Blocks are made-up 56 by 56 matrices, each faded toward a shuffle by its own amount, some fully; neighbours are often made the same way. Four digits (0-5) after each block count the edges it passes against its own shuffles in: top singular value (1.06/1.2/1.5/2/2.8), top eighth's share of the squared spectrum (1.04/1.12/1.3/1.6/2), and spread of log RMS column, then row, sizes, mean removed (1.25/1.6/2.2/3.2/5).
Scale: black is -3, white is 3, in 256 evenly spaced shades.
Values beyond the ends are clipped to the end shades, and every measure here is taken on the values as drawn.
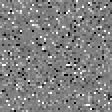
0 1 0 0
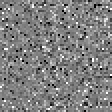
3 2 0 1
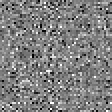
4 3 2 2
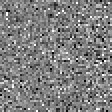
3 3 1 0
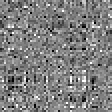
4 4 2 2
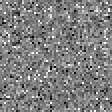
2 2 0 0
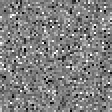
2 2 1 0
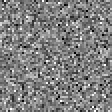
0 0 0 0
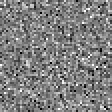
0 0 0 0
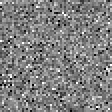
0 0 0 0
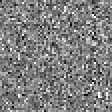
1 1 2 0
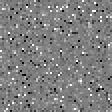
0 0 0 0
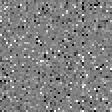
2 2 1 0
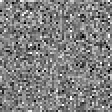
3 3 1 1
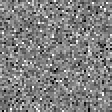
2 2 0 0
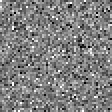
2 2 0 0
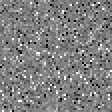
1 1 0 0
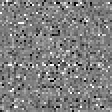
3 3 1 2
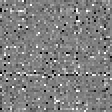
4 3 1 2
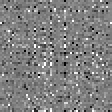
4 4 2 2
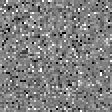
3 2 1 1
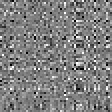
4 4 3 3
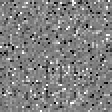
2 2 0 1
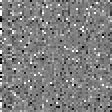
3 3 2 0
